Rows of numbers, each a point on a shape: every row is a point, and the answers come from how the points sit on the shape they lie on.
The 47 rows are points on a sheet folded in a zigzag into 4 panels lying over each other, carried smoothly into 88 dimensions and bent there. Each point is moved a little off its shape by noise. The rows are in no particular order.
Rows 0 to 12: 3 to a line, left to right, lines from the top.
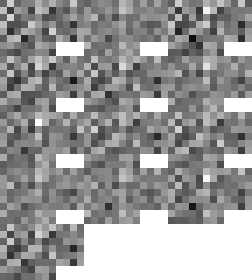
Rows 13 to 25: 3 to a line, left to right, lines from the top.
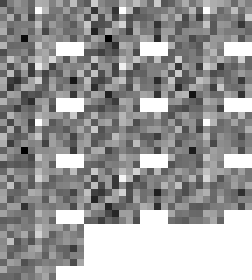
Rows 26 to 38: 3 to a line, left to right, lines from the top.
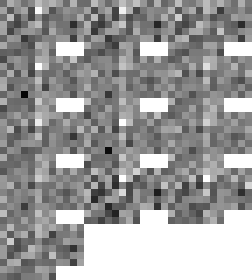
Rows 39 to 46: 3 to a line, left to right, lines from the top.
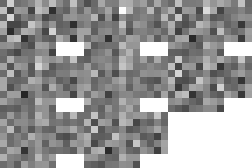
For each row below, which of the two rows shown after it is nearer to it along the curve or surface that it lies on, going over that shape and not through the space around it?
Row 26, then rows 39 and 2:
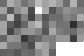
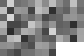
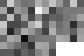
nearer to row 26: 2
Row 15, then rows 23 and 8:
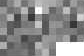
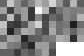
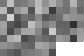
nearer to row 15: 23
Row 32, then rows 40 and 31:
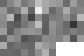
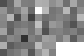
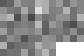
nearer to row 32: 31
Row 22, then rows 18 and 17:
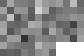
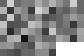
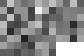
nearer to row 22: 18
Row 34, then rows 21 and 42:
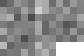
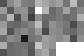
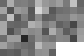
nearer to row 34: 42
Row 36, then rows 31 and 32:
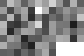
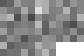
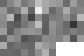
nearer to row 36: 32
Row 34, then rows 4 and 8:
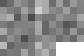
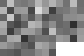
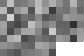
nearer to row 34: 4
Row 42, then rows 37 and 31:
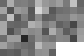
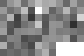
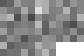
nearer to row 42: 31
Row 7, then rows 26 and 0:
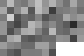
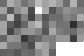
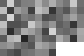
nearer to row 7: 0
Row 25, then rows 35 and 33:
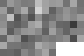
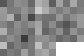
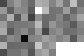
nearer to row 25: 35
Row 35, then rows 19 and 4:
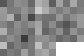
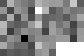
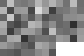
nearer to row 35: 4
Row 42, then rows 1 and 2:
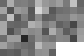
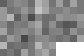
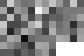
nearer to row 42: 1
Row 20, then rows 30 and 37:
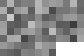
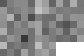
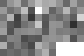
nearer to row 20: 30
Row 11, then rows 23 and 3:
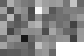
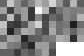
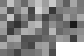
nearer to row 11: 23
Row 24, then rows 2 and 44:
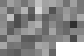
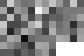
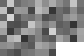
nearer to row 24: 44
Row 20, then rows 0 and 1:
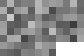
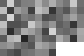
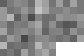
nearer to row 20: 0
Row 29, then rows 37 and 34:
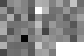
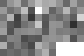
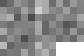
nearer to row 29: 37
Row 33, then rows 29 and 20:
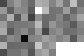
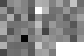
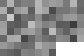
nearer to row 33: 29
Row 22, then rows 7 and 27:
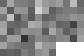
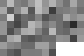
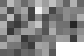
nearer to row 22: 7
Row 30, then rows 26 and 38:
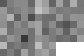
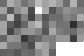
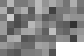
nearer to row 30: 26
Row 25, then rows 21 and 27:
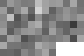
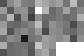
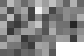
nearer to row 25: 27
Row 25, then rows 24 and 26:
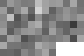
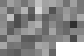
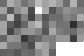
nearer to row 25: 24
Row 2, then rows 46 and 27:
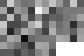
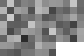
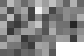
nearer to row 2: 27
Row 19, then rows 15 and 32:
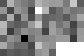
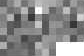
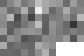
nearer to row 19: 15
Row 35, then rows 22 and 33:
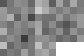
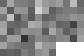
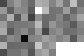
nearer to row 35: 22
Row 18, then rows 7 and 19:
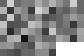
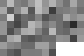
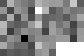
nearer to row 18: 7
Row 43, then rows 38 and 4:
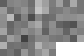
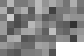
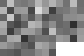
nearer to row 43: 4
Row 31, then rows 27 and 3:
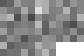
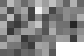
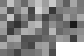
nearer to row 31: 27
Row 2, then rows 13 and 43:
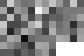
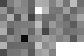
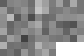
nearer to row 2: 13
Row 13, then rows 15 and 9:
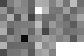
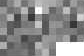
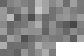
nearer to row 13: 15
